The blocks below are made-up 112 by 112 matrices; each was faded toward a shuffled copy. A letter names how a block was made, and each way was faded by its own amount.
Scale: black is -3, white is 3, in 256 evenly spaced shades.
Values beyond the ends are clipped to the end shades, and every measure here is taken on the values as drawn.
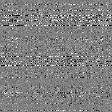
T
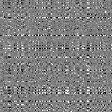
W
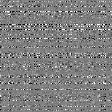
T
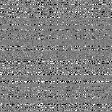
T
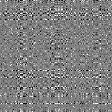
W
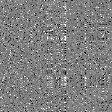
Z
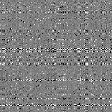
W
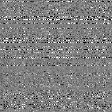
T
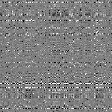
W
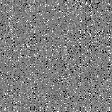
Z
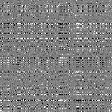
W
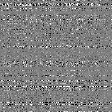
T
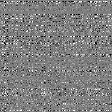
T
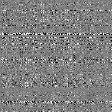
T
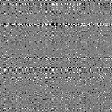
W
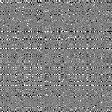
W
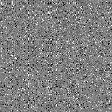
Z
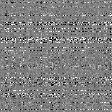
T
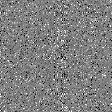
Z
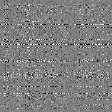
T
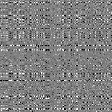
W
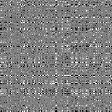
W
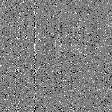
Z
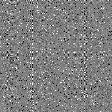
Z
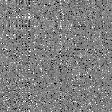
Z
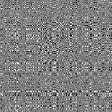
W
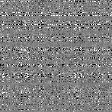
T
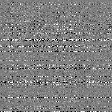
T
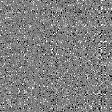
Z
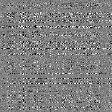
T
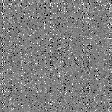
Z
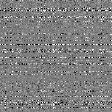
T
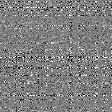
T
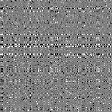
W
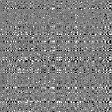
W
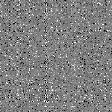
Z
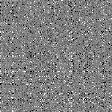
Z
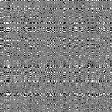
W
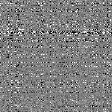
T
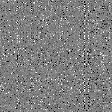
Z
